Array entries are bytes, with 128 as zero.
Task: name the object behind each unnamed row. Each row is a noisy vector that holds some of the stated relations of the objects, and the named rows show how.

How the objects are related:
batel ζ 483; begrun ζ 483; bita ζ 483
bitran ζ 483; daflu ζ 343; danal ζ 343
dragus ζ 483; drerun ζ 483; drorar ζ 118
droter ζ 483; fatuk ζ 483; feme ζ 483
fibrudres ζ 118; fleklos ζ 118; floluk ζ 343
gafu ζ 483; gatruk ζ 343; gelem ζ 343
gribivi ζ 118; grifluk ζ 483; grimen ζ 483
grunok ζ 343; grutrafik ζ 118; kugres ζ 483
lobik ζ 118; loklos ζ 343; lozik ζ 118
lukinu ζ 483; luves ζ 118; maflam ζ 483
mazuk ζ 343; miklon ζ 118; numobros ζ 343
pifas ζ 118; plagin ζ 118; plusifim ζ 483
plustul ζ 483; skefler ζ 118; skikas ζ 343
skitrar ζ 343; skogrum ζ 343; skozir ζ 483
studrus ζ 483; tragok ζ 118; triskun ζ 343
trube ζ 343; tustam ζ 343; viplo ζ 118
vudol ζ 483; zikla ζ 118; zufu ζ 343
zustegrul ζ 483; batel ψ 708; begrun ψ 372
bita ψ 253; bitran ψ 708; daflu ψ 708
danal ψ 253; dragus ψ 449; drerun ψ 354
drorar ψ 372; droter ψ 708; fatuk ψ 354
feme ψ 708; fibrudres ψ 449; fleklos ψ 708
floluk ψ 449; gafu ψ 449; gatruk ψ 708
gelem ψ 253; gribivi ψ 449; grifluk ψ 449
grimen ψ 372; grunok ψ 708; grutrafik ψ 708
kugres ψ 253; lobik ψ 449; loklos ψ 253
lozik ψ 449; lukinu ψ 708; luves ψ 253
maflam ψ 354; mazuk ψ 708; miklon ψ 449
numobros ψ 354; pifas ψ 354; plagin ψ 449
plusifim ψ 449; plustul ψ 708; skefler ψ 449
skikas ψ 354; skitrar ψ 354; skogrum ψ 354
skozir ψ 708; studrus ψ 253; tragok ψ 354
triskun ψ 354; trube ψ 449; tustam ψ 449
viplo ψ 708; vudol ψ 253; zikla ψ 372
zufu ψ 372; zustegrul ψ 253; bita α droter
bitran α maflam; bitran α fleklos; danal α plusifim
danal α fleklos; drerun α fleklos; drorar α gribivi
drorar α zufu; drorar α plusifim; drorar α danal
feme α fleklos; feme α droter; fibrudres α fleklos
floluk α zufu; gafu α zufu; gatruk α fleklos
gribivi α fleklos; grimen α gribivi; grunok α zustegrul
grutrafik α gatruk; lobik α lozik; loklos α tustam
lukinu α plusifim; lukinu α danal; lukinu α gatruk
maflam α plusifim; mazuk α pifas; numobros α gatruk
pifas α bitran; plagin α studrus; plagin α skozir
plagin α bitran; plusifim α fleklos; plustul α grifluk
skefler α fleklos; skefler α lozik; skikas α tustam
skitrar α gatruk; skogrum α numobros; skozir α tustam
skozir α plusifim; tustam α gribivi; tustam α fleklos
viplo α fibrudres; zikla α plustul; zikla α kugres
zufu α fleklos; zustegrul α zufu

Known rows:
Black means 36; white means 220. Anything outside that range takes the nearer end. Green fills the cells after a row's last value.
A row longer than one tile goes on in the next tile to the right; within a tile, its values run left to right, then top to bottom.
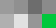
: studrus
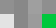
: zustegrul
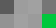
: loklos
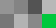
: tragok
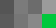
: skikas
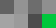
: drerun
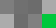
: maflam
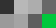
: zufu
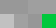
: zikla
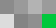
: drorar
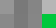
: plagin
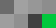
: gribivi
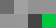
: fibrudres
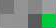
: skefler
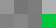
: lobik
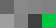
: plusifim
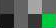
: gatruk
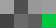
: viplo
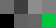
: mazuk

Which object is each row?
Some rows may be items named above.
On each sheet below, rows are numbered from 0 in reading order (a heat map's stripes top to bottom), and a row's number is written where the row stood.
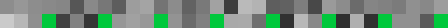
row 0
bita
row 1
feme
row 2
loklos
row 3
gafu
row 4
danal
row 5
triskun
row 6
fleklos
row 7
skefler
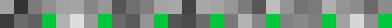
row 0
plustul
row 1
luves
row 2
numobros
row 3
grutrafik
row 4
tragok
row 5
lobik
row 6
begrun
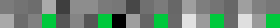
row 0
maflam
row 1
tustam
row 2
daflu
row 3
gelem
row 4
gelem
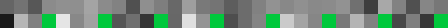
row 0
trube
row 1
zustegrul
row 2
bitran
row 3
gelem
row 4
floluk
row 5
grimen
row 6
fatuk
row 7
feme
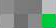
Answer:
pifas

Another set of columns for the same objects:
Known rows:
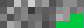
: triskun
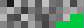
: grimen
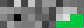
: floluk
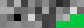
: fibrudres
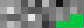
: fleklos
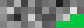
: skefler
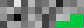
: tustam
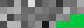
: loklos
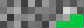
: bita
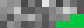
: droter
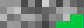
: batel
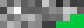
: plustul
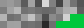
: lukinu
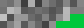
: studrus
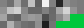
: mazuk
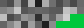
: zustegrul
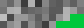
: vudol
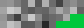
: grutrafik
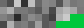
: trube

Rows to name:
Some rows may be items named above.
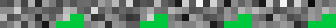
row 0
zustegrul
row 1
pifas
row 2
zufu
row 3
zufu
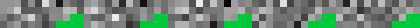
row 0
feme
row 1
fleklos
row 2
gatruk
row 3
gelem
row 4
begrun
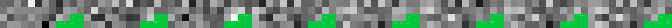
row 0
danal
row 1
pifas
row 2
gafu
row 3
drorar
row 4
daflu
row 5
fleklos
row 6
viplo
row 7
grutrafik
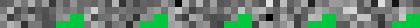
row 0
tragok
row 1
luves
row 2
zikla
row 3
tustam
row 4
bitran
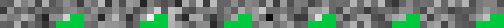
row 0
maflam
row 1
plusifim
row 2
drorar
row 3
plagin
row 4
drerun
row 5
fatuk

